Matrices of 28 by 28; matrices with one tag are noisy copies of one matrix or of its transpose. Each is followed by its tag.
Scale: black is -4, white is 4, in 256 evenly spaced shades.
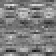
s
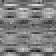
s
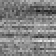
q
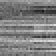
q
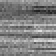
q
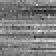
q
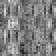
s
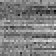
q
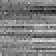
q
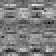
s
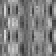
s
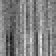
q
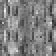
s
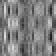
s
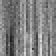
q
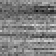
q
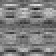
s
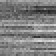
q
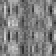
s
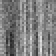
q
